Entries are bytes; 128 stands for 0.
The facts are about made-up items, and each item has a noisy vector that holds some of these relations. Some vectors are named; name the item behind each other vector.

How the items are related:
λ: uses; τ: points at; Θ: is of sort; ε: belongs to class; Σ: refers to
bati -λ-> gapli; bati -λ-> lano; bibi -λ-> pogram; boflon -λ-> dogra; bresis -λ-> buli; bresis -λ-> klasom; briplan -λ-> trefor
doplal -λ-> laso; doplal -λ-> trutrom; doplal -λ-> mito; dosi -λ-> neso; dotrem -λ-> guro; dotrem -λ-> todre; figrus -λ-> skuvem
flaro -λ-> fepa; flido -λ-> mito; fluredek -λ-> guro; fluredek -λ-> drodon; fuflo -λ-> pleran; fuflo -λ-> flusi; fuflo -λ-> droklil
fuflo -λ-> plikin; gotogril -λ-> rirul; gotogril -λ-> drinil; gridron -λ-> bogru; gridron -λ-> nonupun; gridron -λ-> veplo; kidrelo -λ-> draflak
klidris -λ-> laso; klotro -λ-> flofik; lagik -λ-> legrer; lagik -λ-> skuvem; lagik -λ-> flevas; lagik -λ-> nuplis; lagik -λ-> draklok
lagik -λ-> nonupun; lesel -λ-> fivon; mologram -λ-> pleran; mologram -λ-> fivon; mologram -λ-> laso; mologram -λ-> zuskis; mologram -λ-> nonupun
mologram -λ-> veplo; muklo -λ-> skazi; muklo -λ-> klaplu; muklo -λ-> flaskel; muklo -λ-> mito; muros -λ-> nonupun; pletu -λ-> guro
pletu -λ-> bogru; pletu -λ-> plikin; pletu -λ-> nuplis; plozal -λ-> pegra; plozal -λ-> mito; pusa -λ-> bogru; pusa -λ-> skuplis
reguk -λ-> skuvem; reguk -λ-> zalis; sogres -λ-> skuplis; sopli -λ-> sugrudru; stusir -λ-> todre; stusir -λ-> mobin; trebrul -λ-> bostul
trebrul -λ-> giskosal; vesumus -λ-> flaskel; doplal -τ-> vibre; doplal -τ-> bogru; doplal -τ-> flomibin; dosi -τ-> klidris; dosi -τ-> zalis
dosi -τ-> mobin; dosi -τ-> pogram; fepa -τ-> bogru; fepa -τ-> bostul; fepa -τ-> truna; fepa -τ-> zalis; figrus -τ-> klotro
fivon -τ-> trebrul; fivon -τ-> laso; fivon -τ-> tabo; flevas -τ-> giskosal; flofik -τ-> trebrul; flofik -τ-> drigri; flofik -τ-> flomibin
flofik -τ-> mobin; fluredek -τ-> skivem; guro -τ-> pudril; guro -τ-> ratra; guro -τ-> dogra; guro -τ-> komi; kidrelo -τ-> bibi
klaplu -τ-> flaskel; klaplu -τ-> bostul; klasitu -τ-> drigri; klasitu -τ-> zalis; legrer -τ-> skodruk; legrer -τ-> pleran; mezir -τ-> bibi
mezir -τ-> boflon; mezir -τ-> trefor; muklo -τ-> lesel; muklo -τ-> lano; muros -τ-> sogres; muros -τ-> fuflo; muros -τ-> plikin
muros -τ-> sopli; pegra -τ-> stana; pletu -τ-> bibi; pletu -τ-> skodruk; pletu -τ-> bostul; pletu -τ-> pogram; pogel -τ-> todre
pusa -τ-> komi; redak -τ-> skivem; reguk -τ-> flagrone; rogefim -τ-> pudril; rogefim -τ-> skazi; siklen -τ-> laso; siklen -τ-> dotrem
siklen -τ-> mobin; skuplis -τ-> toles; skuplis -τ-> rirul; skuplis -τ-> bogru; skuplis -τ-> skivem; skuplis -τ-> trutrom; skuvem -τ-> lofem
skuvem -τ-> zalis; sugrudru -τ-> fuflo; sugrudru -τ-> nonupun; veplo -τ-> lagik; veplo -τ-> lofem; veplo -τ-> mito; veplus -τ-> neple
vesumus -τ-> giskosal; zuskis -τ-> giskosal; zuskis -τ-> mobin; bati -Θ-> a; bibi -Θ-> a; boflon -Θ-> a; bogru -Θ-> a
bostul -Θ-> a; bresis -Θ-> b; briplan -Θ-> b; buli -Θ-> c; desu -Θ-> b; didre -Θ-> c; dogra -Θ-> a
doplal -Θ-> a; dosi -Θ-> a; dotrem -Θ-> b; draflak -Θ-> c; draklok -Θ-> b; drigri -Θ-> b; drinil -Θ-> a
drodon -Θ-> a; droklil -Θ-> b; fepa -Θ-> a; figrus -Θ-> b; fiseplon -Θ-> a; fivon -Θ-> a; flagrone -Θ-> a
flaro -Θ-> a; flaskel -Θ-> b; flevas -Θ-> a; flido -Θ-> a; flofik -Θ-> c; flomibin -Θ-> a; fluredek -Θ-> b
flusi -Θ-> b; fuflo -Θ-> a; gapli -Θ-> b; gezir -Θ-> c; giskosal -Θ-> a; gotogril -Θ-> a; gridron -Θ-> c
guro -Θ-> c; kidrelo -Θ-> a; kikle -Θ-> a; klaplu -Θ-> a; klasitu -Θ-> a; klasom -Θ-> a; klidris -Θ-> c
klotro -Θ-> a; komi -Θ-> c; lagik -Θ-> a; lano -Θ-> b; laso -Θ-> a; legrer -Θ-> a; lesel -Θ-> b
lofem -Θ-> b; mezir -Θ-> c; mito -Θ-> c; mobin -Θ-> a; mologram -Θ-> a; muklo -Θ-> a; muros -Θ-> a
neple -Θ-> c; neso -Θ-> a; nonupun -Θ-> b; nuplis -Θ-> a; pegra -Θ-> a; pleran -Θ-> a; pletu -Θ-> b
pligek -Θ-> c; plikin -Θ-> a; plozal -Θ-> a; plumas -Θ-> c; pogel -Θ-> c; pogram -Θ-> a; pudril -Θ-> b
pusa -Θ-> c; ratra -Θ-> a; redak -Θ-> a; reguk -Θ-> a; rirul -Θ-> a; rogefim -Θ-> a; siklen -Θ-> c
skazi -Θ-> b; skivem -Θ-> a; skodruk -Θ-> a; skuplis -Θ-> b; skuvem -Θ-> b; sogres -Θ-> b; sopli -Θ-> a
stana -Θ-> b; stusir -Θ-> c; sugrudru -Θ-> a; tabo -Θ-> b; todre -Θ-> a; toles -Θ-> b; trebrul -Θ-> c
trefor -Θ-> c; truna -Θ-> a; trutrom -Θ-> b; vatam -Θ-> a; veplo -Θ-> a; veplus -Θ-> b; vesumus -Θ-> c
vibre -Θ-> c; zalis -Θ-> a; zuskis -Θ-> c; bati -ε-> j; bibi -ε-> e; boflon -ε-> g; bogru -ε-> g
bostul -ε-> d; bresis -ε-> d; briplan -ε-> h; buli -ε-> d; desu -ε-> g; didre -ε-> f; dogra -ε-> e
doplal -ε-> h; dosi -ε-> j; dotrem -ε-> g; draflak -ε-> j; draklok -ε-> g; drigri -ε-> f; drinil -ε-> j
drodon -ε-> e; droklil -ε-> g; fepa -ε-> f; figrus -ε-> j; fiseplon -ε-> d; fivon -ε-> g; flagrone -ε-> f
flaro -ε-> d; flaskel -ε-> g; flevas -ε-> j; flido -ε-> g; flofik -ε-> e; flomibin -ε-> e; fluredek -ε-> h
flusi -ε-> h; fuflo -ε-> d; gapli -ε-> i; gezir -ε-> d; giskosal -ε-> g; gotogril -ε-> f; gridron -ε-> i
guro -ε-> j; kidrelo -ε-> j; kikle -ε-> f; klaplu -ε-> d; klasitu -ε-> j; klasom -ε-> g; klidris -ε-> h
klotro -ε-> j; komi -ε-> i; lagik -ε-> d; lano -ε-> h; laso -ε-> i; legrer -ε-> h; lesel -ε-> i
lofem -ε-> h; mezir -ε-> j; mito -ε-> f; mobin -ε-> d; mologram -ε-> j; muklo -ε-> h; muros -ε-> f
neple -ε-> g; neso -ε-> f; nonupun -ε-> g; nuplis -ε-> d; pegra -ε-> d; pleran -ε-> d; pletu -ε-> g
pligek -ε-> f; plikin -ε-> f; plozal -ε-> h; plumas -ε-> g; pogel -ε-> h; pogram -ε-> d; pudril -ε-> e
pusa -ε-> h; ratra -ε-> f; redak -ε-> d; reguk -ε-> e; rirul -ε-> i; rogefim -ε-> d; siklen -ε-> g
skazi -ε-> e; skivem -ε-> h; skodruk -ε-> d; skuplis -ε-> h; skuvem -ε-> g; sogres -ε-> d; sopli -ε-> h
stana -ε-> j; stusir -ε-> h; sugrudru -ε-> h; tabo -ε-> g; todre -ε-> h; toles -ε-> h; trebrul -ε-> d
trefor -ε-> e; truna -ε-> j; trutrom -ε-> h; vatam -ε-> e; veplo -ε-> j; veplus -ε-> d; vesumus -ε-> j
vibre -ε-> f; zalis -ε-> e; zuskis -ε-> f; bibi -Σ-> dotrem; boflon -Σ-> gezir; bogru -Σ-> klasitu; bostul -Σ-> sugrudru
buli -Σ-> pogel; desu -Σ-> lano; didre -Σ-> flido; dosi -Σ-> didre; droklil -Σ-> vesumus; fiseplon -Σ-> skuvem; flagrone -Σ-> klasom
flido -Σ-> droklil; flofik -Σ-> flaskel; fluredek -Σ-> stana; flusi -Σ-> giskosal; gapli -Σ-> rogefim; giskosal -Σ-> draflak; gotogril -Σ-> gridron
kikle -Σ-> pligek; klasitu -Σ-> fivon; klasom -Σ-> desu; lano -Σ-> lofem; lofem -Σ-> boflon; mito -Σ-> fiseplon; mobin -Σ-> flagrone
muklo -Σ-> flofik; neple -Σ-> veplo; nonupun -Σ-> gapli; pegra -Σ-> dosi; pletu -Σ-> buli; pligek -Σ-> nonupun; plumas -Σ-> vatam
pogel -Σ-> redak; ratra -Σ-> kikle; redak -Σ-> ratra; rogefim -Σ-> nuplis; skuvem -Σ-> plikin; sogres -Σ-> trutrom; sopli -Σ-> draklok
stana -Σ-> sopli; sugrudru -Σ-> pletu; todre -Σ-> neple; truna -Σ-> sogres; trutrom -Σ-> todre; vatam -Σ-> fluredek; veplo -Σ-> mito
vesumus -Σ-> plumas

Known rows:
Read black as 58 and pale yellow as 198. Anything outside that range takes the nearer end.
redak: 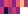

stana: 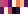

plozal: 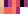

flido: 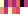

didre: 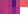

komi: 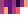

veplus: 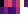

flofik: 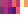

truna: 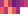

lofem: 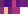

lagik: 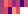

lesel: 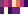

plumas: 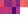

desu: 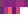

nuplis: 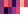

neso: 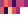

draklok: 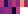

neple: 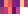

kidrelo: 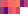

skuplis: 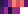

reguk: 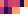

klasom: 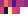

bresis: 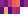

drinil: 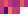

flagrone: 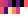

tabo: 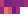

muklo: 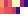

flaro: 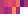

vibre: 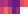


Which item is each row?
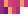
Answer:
drodon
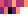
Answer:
gridron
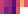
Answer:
zuskis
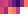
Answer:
dogra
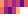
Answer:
mologram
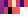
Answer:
pusa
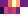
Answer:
pletu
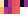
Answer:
doplal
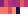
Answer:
bostul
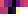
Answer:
nonupun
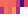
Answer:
bibi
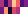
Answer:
briplan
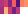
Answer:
trefor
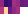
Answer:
trutrom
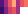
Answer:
guro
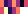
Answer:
klidris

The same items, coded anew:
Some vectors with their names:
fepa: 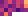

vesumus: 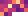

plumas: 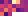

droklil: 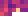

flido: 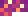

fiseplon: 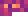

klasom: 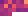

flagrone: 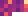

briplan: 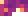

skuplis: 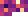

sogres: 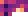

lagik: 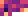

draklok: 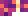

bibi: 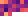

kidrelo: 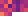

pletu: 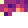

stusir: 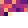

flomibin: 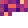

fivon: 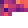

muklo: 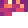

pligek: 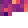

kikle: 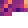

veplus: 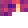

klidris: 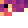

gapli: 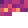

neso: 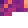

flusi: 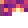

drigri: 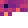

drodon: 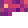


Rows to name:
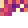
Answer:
figrus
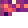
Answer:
gezir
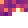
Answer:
lano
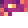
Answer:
laso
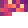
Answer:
plozal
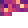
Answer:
mito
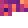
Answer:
giskosal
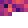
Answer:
vibre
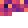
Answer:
trebrul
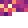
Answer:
komi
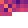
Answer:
boflon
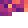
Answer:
zuskis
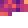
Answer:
veplo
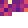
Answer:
gotogril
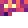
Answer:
sugrudru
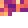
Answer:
skuvem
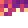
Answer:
lesel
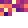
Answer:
draflak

